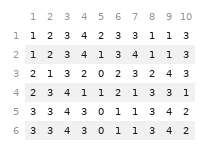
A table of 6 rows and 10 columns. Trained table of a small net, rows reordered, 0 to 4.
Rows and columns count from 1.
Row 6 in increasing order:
0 1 1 2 3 3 3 3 4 4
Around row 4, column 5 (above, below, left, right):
0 0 1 2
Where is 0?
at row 3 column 5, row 5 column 5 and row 6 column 5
